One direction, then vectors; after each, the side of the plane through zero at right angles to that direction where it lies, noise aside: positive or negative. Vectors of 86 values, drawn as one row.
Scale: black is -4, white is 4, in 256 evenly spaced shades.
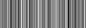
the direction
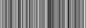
positive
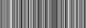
negative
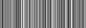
positive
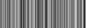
negative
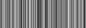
negative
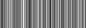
positive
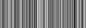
positive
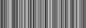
negative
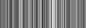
positive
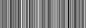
positive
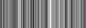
negative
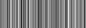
negative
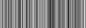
positive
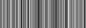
negative
